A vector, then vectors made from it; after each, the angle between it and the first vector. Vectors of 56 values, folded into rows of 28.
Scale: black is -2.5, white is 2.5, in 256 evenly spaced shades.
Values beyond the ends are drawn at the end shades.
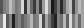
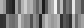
partly opposed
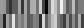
nearly opposite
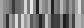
orthogonal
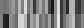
orthogonal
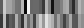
partly aligned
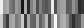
partly opposed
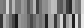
orthogonal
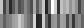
partly opposed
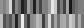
orthogonal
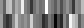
partly aligned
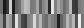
orthogonal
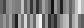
partly aligned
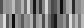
nearly parallel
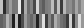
orthogonal
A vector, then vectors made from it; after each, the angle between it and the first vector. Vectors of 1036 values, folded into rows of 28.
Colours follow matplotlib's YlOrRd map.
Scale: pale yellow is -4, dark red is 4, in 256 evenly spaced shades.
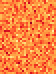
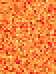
nearly parallel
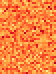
orthogonal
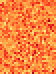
orthogonal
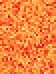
orthogonal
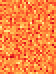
nearly opposite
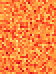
nearly parallel
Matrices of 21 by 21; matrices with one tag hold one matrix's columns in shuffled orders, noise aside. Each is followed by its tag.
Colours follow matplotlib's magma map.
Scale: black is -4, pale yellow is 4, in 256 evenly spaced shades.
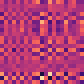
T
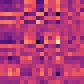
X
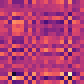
T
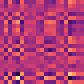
T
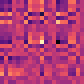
X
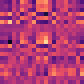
X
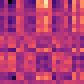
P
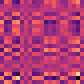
T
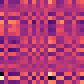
T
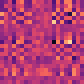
X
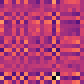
T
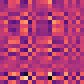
T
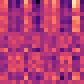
P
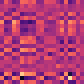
T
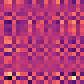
T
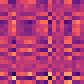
T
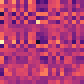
X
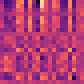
P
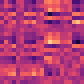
X
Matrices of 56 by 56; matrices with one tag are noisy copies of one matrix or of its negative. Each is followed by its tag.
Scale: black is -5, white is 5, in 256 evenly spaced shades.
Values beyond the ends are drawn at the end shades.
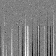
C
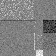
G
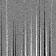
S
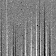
S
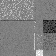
G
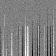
C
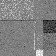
G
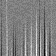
S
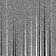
S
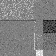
G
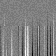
C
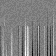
C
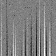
S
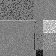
G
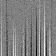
S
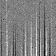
S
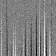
S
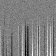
C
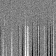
C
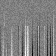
C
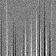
S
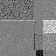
G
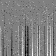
C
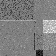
G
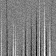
S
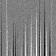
S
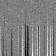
C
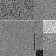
G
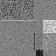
G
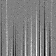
S
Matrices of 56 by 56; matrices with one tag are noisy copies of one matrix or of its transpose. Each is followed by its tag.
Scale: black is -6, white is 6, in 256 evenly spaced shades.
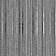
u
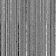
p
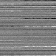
p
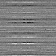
u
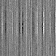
u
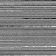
p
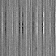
u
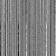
p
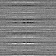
u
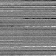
p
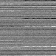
p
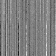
p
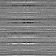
u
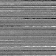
p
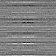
u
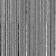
p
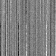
p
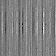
u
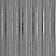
u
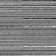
p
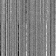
p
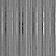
u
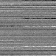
p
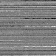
p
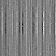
u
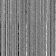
p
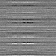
u
